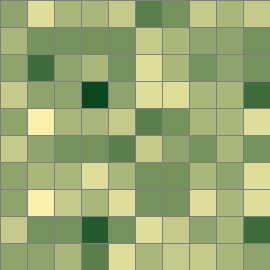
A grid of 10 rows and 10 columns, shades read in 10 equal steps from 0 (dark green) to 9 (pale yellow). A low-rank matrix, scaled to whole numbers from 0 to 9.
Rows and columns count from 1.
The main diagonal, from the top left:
5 4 5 0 7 7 4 8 6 5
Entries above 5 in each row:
7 3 3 5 7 3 6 7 4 6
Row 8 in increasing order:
4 4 5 6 6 7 8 8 8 9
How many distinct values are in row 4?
6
